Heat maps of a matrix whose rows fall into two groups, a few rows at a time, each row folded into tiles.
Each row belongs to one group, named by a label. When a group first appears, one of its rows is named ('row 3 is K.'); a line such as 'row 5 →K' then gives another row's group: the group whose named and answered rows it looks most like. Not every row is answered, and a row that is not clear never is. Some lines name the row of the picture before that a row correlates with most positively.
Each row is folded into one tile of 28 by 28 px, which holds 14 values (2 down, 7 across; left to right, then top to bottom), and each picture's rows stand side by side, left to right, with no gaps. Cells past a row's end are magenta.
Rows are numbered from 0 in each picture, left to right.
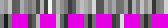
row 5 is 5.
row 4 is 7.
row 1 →7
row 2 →5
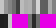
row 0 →7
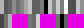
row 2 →5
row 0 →7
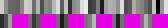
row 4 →5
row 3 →7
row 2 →5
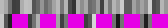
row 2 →5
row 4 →5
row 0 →5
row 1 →7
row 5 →5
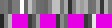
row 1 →7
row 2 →5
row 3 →7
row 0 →7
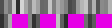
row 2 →5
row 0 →7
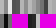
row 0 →5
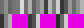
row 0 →7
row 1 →7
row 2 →7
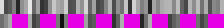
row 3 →5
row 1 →5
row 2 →5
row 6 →5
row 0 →7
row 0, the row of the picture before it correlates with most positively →2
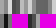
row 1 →7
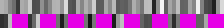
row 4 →7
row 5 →5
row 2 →5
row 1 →7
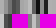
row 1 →7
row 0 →5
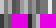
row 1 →7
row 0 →5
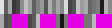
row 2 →5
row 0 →5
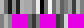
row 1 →5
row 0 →7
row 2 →7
